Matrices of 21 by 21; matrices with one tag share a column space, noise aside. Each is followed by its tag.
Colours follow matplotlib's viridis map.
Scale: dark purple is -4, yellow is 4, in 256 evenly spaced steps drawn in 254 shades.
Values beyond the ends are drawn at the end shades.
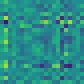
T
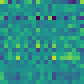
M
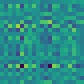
T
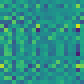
T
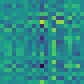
T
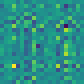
T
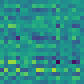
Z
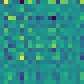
M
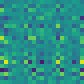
Z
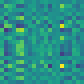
T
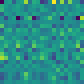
M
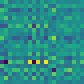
Z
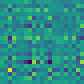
Z
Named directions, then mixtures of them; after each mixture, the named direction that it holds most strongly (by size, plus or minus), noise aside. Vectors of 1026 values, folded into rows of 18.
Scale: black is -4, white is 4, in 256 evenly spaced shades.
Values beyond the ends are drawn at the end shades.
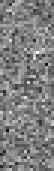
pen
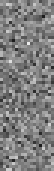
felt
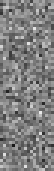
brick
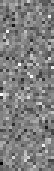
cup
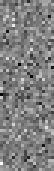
cup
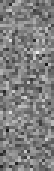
pen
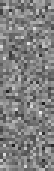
brick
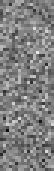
pen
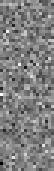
cup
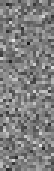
felt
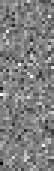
cup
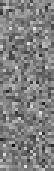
brick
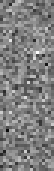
pen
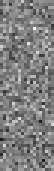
brick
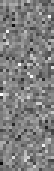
cup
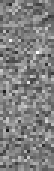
pen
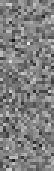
felt
